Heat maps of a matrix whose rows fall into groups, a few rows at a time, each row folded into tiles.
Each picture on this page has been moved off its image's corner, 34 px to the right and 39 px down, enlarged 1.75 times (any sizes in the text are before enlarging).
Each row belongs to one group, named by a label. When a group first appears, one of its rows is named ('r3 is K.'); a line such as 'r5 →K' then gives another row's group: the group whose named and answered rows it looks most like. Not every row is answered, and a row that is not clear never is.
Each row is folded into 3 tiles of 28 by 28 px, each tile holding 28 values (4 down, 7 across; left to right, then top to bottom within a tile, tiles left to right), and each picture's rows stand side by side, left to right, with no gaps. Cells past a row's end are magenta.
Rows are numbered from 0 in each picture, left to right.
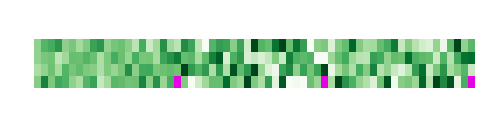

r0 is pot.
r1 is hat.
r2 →pot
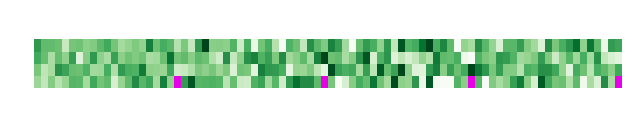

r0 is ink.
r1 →pot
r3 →hat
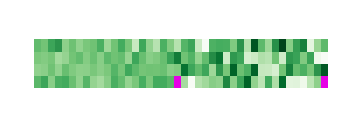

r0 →pot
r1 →hat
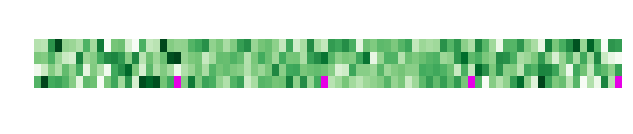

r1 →pot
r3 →hat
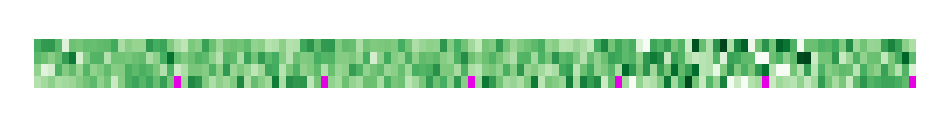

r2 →ink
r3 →pot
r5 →ink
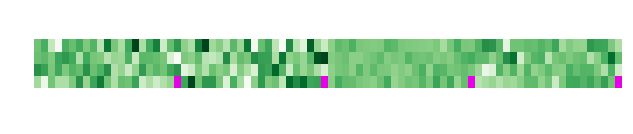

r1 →pot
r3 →ink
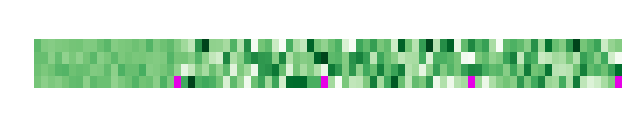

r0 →ink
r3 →hat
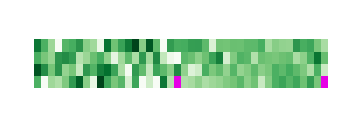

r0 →hat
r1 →ink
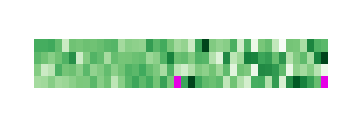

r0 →ink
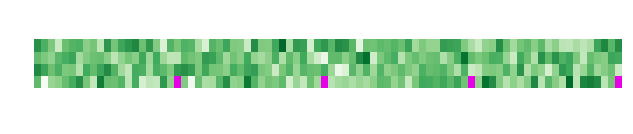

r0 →hat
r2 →ink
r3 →pot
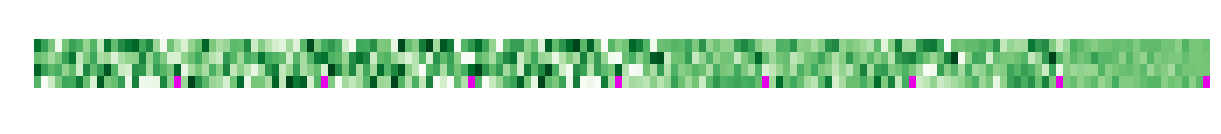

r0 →hat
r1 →pot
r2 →hat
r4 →ink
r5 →pot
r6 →ink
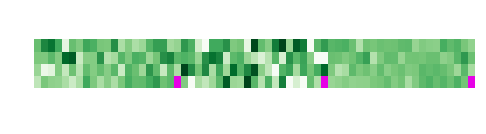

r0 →ink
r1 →hat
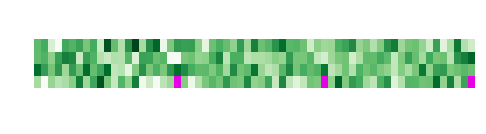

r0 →hat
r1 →hat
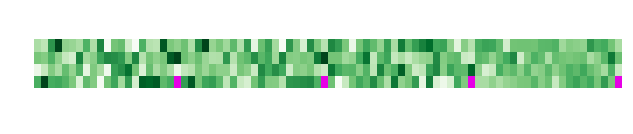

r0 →pot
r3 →ink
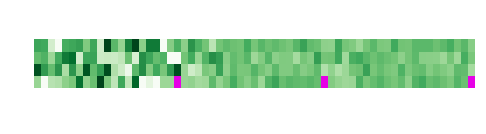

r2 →ink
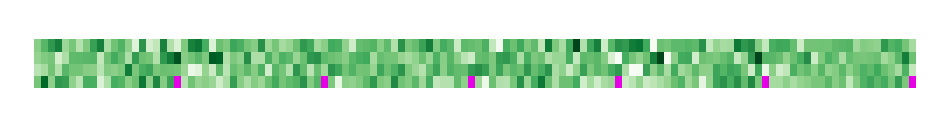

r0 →pot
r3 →hat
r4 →ink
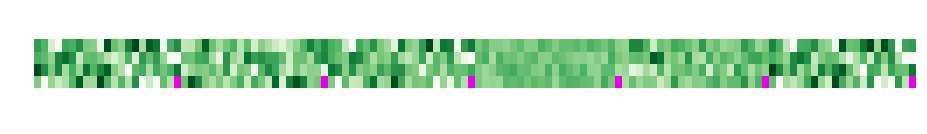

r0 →hat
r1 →pot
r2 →hat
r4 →ink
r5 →hat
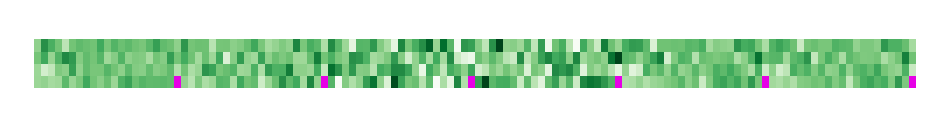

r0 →ink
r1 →ink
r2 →hat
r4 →ink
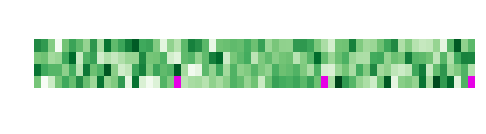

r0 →hat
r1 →ink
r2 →pot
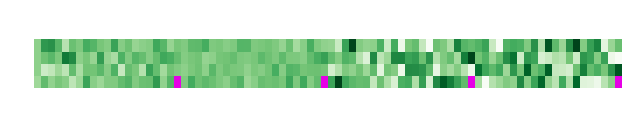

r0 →ink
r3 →hat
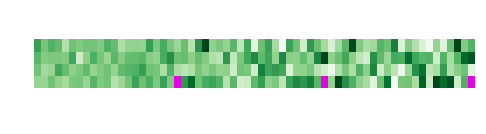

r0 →ink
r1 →pot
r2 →pot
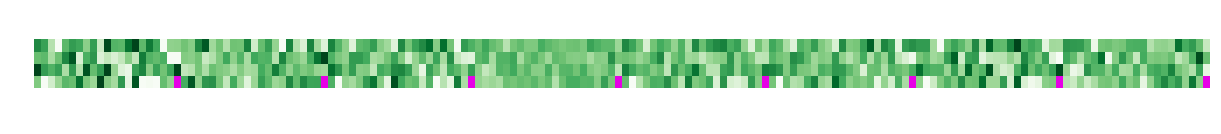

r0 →hat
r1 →pot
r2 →hat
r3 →ink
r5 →hat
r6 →hat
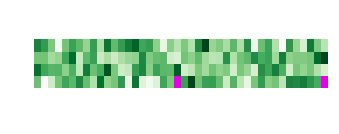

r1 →pot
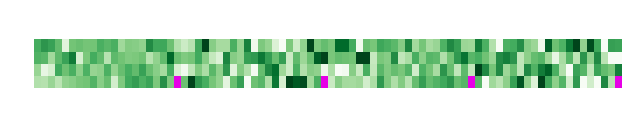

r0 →ink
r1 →pot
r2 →ink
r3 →hat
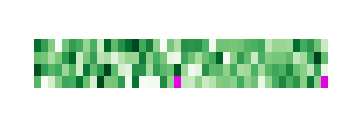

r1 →ink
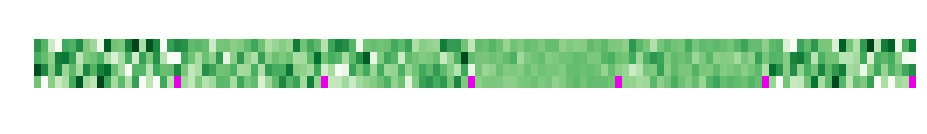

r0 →hat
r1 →ink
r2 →ink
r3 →ink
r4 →ink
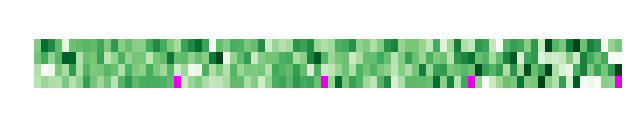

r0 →ink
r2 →pot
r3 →hat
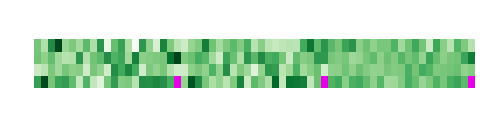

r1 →pot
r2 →pot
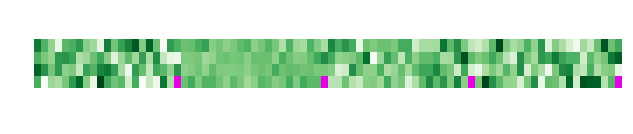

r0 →hat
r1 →pot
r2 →ink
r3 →pot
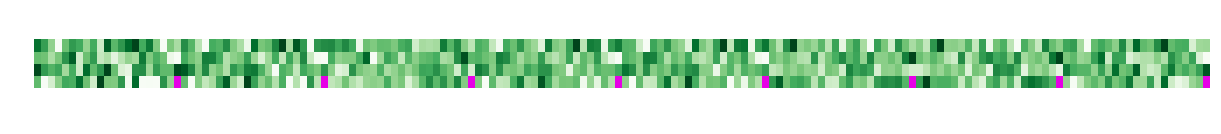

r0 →hat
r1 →hat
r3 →hat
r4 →hat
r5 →pot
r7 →hat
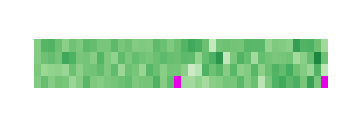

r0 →ink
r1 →ink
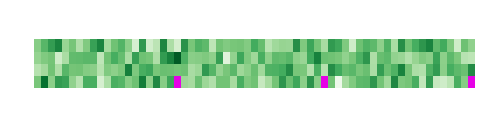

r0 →pot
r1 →ink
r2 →hat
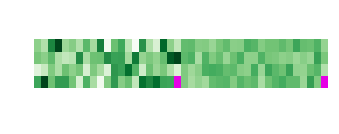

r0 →pot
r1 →ink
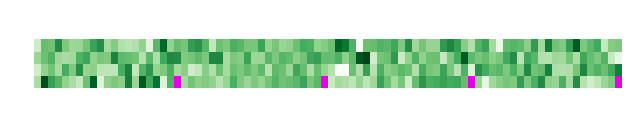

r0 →pot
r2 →ink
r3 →hat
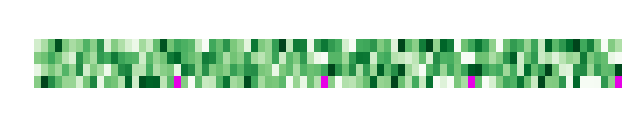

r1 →hat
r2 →hat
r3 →hat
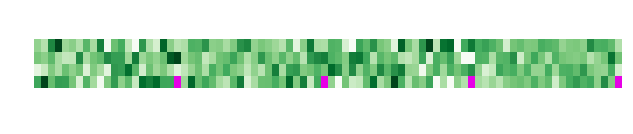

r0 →pot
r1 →pot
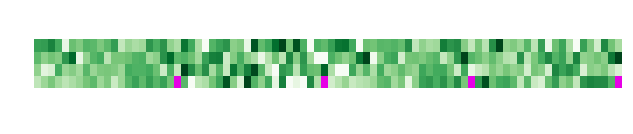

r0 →ink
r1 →hat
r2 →ink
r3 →pot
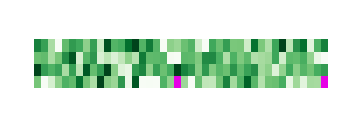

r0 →hat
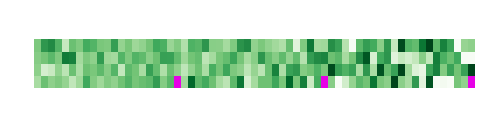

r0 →ink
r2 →hat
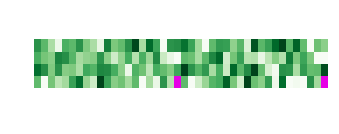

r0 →hat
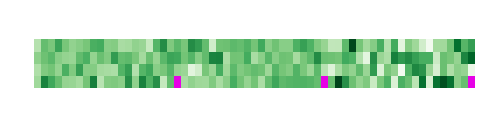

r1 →ink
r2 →pot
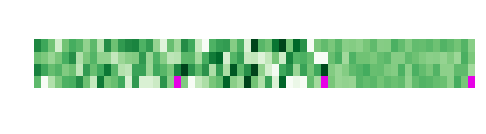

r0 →hat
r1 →hat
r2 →ink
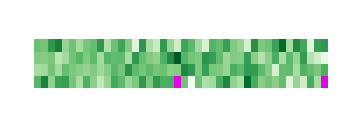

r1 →hat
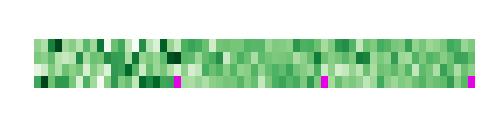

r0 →pot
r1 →ink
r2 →ink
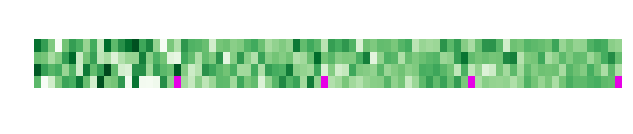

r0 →hat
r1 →ink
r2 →ink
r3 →ink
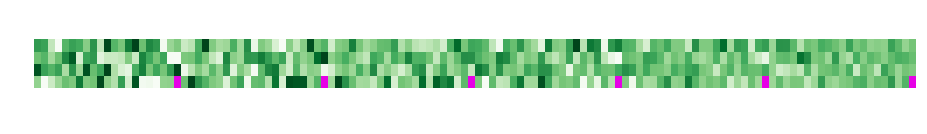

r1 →pot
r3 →hat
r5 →ink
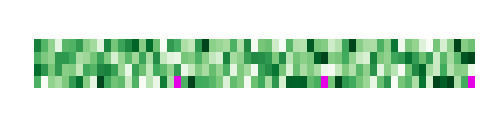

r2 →pot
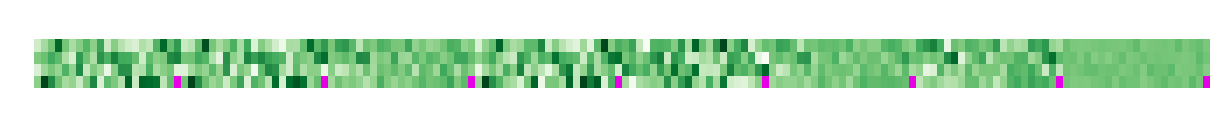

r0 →pot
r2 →ink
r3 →pot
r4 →hat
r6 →ink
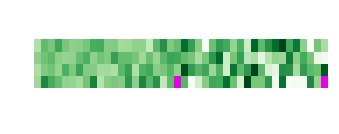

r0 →pot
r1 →hat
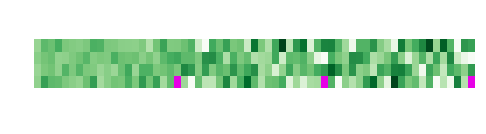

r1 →hat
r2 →hat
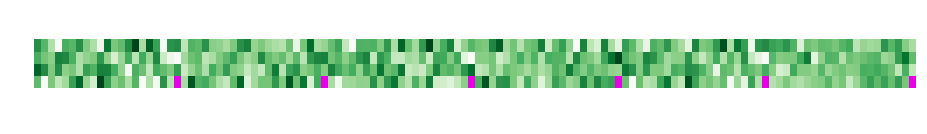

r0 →hat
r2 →hat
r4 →hat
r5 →ink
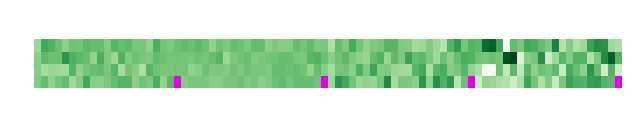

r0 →ink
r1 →ink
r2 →pot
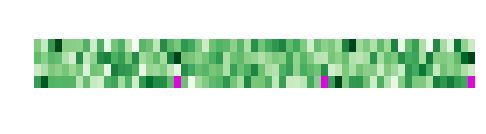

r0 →pot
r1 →hat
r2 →pot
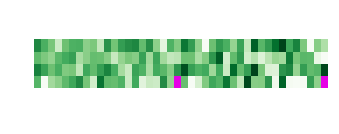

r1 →hat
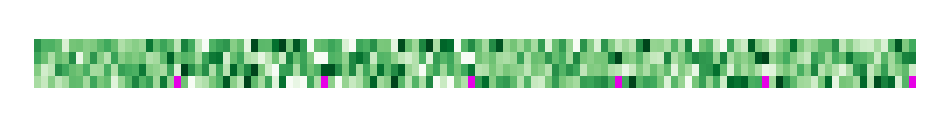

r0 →ink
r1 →hat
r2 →hat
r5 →pot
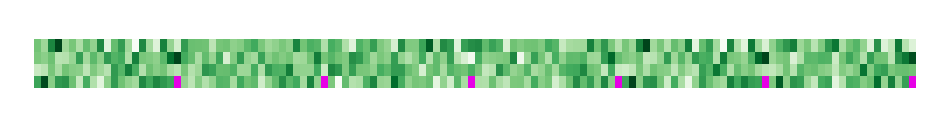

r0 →pot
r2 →hat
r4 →pot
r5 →pot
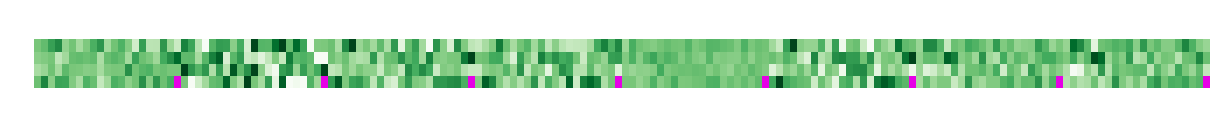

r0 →pot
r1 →hat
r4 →ink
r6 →ink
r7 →ink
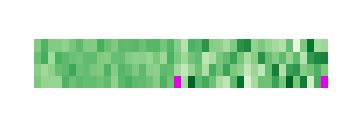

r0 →ink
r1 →pot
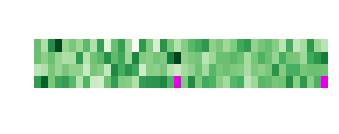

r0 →pot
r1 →pot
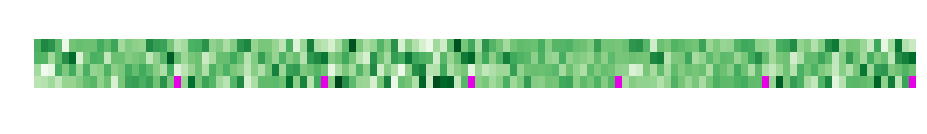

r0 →ink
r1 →pot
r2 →pot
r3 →ink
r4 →ink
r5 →pot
